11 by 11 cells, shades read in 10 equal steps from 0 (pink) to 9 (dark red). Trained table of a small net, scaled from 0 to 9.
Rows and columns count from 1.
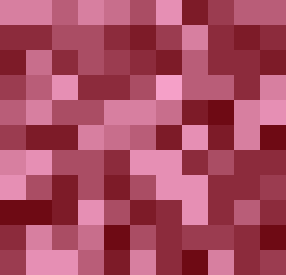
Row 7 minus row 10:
-5 -1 0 2 -2 -4 -6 1 -1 0 -2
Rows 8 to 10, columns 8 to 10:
1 7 7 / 1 7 4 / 6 6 7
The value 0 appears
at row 4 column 7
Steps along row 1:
same up down up up down up down down same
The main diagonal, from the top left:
2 7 7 7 2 4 1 1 7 7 6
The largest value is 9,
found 7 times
